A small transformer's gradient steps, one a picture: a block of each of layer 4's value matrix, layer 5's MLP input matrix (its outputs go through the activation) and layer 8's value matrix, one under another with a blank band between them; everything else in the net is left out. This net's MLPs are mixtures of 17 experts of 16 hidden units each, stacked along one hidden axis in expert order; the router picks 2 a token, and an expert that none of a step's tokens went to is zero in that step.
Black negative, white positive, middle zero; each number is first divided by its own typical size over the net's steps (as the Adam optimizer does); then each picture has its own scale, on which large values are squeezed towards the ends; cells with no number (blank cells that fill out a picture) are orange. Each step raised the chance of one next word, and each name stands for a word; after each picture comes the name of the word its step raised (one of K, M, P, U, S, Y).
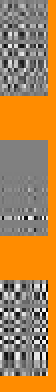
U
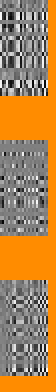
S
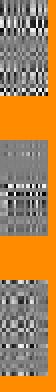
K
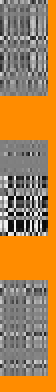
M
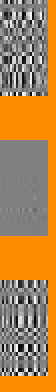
S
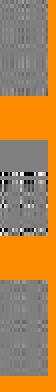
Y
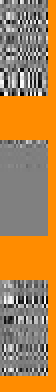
S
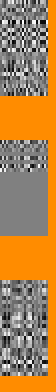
M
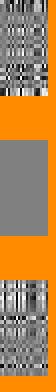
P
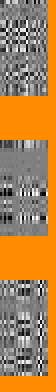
M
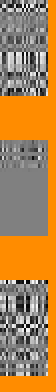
Y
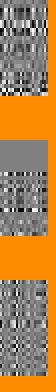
K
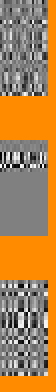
U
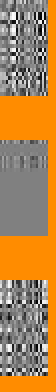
S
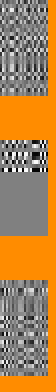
M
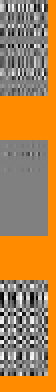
U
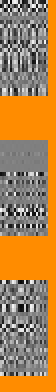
Y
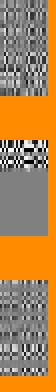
S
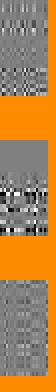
K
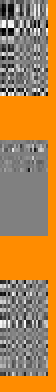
K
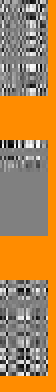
M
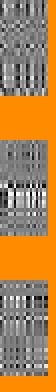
P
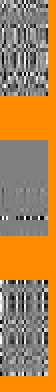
Y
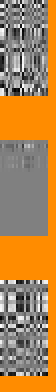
Y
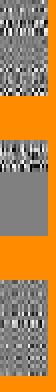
K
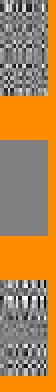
P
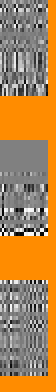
Y
